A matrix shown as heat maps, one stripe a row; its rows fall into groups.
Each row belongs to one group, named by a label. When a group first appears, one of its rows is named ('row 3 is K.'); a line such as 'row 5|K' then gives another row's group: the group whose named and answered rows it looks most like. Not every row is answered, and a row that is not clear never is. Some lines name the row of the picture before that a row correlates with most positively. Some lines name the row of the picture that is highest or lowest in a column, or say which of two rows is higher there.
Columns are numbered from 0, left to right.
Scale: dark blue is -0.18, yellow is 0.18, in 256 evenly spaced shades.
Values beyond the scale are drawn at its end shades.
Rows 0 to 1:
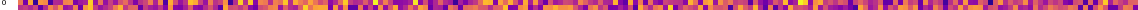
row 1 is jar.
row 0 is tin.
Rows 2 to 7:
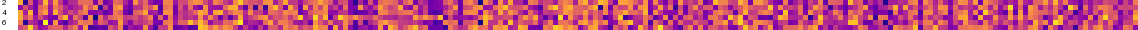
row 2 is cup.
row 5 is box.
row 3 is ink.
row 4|cup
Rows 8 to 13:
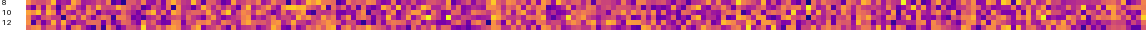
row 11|box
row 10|cup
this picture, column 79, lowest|12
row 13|tin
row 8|tin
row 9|box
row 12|cup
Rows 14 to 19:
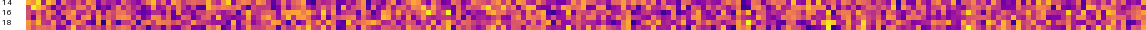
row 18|tin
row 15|jar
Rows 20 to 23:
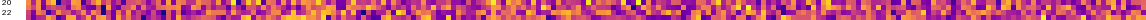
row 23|box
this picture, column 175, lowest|22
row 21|tin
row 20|tin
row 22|jar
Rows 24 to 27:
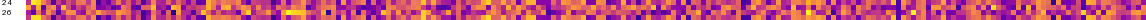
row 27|jar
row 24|jar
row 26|box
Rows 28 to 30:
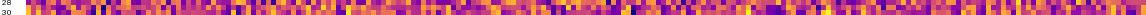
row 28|ink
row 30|tin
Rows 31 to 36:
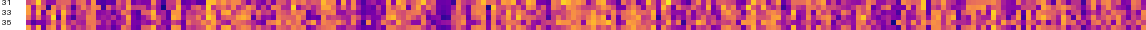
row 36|cup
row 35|ink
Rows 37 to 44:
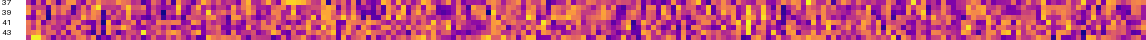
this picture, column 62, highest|40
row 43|tin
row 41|tin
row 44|jar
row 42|box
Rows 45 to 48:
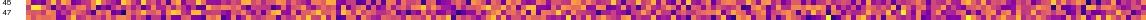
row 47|tin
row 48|box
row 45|cup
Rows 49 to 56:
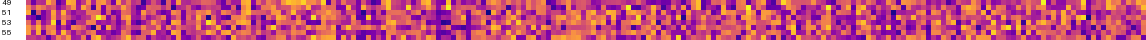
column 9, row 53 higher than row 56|No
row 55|cup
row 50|box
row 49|box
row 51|cup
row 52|ink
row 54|tin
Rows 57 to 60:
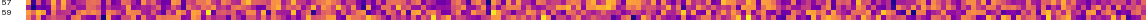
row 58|ink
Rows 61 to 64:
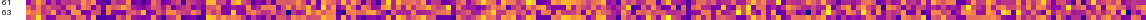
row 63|tin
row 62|box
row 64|jar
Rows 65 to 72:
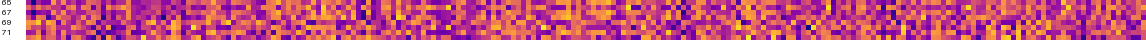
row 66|box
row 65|ink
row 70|tin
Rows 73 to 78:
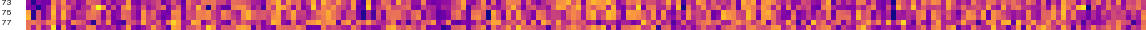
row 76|cup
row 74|ink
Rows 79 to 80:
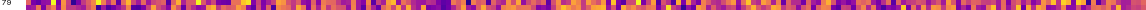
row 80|ink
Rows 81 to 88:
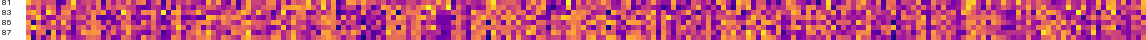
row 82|box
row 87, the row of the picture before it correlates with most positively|79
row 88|cup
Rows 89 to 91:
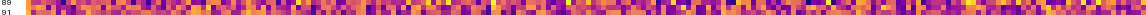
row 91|cup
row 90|jar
